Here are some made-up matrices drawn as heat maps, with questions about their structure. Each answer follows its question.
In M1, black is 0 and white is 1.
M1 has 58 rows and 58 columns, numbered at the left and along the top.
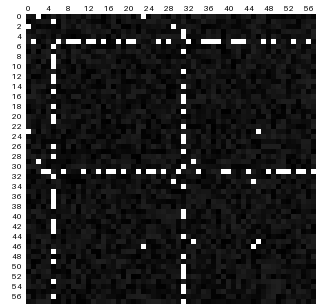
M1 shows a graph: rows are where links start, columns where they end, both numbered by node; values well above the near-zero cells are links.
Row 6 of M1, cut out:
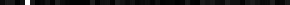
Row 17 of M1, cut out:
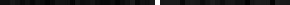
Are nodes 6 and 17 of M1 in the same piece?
no
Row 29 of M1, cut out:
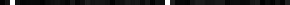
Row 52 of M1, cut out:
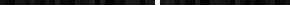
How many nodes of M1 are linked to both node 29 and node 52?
0
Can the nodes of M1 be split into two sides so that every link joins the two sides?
no
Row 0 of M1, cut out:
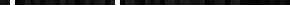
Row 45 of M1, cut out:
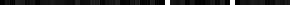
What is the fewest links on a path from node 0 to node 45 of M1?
3
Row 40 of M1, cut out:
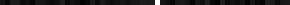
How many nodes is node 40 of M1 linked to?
1
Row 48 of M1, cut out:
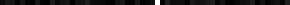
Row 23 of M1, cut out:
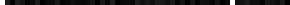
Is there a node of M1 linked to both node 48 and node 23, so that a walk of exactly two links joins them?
no
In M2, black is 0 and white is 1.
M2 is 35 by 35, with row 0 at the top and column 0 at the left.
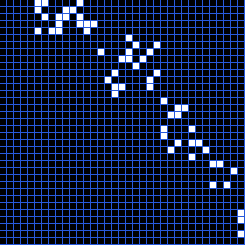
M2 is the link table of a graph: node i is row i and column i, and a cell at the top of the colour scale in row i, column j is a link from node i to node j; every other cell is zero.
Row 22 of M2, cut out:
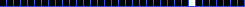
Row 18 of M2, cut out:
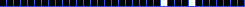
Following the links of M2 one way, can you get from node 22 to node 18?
no
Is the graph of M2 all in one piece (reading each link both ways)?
yes
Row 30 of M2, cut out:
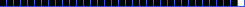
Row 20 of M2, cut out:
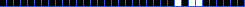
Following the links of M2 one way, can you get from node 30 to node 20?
no
